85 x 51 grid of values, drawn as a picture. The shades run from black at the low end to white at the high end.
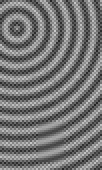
An odd patch, calmer than its surroundings, sits in the bottom middle. Rings spread out from the top left. There is no overall slope. No single row or column stands out from its neighbours. The bottom middle is the smoothest part.
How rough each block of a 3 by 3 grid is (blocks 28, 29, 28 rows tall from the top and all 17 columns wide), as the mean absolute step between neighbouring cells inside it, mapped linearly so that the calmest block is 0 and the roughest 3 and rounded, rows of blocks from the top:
333
333
303
